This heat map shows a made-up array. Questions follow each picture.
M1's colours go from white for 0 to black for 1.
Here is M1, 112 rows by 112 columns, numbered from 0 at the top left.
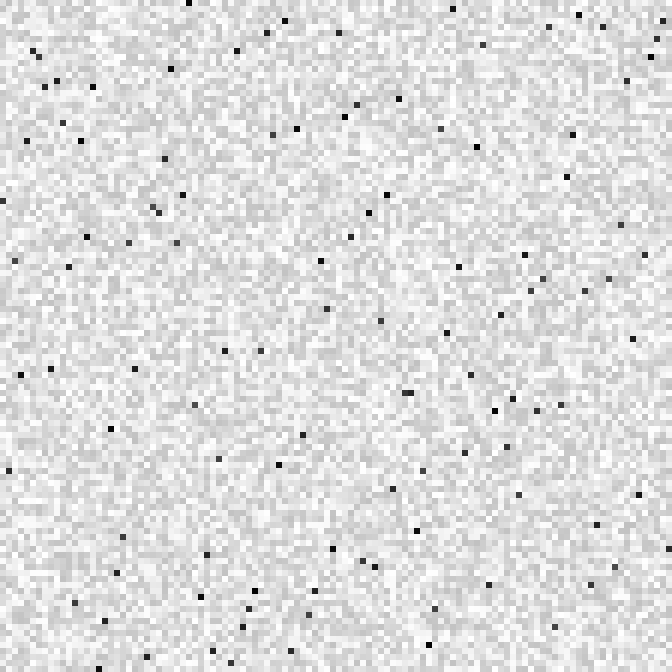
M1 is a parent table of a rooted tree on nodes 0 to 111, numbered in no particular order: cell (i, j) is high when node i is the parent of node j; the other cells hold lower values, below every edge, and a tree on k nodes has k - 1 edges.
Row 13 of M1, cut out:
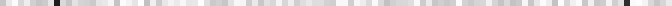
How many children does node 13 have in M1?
2
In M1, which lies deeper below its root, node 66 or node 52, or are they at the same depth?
node 52
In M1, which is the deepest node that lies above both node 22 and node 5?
61
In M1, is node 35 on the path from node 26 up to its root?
yes
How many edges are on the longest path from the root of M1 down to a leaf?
14
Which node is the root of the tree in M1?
23
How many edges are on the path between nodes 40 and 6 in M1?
4
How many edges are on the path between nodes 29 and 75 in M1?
5
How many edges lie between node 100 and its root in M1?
2
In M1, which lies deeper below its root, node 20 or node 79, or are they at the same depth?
node 20
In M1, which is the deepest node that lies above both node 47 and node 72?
62
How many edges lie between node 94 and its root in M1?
5
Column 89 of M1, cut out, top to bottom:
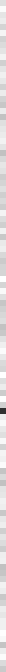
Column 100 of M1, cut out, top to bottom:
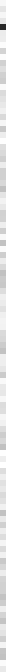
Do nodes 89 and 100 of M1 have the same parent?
no
